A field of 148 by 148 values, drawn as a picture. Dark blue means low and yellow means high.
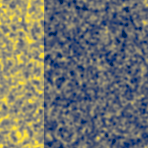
Stripes: none. Grain: blotchy. Seam: vertical, 30% of the way across, the left part higher.
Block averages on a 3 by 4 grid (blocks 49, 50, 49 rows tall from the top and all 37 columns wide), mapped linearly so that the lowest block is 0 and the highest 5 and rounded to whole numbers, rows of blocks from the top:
5100 | 5100 | 5100
